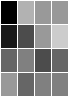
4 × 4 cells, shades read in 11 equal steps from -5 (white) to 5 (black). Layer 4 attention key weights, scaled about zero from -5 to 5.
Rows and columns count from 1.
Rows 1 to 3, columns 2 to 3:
-2 -1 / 2 -1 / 0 2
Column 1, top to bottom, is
5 4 1 -1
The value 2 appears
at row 2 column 2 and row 3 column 3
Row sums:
1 2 4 0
